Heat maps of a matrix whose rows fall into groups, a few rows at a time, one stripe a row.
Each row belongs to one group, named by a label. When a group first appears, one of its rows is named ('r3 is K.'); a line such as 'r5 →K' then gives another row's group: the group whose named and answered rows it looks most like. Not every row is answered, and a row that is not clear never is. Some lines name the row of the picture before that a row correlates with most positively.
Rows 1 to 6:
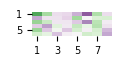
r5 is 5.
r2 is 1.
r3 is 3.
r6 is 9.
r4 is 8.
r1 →3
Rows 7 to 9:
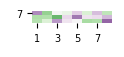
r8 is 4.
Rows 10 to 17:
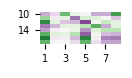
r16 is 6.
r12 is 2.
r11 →5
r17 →6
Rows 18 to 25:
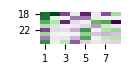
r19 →2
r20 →9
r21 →3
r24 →1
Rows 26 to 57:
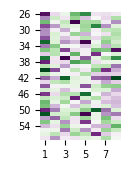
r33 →2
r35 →9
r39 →9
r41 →6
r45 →9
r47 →5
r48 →4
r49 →5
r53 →2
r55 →2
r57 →8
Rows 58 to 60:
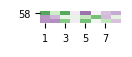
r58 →4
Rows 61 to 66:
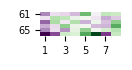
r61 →1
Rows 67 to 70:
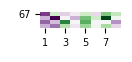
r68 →8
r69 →8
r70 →8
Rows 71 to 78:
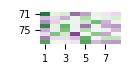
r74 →4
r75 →8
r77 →1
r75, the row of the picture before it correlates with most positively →69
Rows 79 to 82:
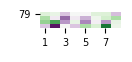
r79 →9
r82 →8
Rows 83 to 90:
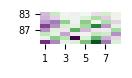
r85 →8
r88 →9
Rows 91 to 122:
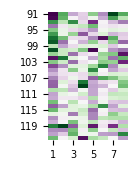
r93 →4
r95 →2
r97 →3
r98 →5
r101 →9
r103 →9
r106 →1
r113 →4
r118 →8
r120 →8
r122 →5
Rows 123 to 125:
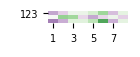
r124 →4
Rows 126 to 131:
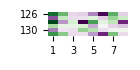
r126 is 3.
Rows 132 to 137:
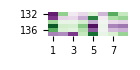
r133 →1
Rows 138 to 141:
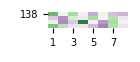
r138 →4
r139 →8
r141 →3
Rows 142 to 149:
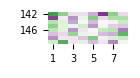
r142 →3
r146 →9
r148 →1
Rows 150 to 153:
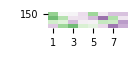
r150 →6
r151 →3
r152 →9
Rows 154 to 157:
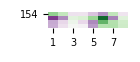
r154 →3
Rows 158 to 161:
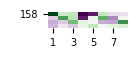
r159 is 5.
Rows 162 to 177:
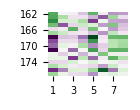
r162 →6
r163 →3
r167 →3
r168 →1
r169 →1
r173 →2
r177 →2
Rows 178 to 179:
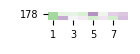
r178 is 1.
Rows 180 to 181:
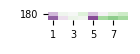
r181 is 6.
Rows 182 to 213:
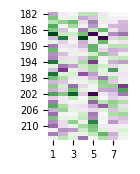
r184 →4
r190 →1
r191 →6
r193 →1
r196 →8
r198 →3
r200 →9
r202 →4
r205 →3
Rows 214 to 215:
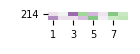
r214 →2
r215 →1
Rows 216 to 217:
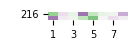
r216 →5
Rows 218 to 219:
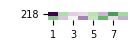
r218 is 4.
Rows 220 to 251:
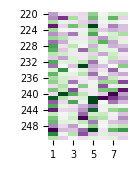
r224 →6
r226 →3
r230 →3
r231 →8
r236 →3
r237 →9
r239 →9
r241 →6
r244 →1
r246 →5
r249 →1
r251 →5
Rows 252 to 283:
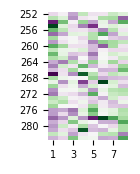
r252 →2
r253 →9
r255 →2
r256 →3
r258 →6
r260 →3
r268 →6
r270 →5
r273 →3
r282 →9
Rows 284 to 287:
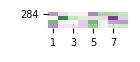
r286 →6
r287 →1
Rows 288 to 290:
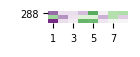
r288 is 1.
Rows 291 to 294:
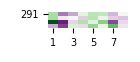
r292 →6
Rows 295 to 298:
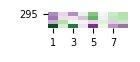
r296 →1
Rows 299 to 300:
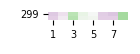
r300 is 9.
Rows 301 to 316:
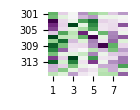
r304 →8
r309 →3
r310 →5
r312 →8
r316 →9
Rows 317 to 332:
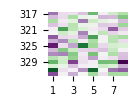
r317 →1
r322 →5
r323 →1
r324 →8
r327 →8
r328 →4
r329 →9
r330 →9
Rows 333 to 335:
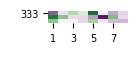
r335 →6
